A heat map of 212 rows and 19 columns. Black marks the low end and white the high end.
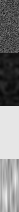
It is made of 4 by 1 panels. Panel 1,1: low, fine-grained. Panel 2,1: very low, blotchy, faint in contrast. Panel 3,1: very high, flat. Panel 4,1: high, streaked downward.
